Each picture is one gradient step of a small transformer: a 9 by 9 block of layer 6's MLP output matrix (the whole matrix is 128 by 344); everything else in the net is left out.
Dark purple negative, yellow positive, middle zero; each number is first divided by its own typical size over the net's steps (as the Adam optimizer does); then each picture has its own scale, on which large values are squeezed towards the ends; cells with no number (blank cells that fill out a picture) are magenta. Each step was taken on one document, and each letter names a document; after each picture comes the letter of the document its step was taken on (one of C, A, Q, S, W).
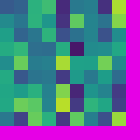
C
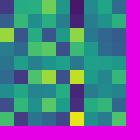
C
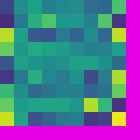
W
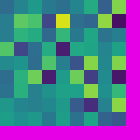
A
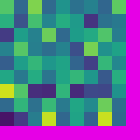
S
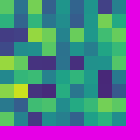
S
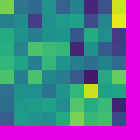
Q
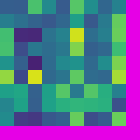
Q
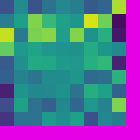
W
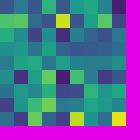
C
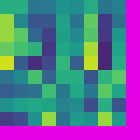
S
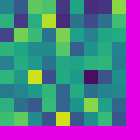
A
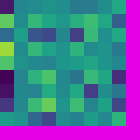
W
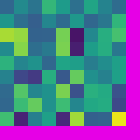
C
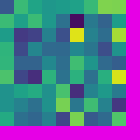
Q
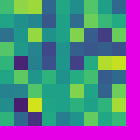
S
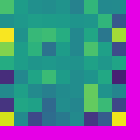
W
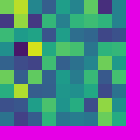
S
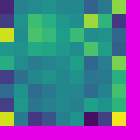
W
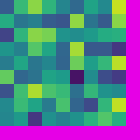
Q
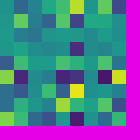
Q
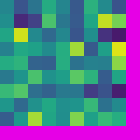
S
